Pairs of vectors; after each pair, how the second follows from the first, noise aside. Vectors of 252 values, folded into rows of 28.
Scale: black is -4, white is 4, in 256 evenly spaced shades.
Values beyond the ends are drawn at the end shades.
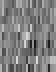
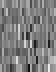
sign-scrambled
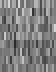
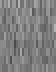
shrunk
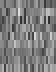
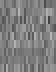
shrunk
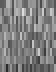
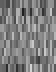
sign-scrambled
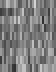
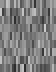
sign-scrambled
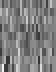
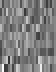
sign-scrambled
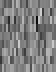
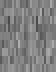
shrunk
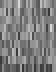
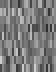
sign-scrambled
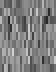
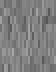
shrunk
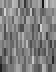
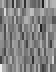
sign-scrambled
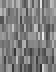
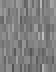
shrunk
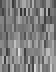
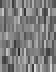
sign-scrambled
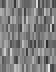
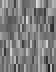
sign-scrambled
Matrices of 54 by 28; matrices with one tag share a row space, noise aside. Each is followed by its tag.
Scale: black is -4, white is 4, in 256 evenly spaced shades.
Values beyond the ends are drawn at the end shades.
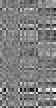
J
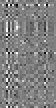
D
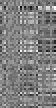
J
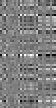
J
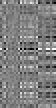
J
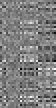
J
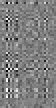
D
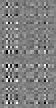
D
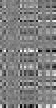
J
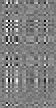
D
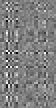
D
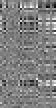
J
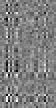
D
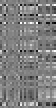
J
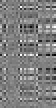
J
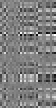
J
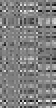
J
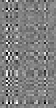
D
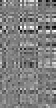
J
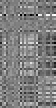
J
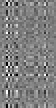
D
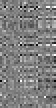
J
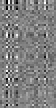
D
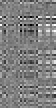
J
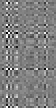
D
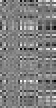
J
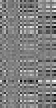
J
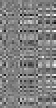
J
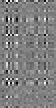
D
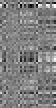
J
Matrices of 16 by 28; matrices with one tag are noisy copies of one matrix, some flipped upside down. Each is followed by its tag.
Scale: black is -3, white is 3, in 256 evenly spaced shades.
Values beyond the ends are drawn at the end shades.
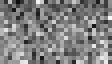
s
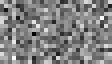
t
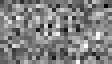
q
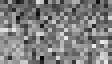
s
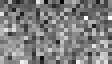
s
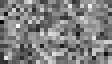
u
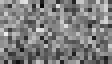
s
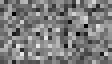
q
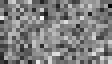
u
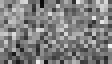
s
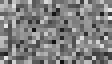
t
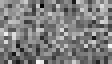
s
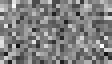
t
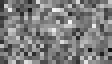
u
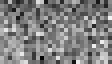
s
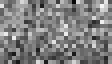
s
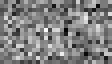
q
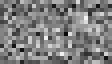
q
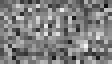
q
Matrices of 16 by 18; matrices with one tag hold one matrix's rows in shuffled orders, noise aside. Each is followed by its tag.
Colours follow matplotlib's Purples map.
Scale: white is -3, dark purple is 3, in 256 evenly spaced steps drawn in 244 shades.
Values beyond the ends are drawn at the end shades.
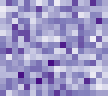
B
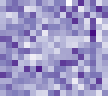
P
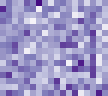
P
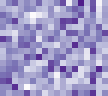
P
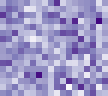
P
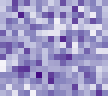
B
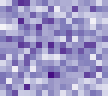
B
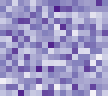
B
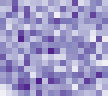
B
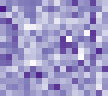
P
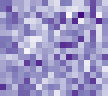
P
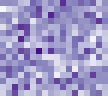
B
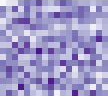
B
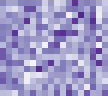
P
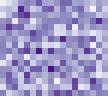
B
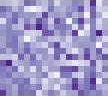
P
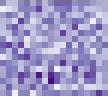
B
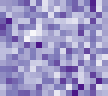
P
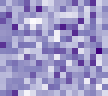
P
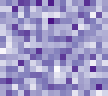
B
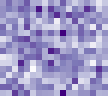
B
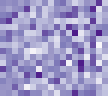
P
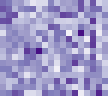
P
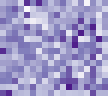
P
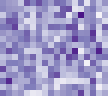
P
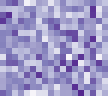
P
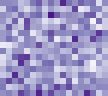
B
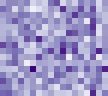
P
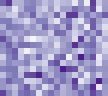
P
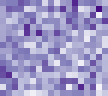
P
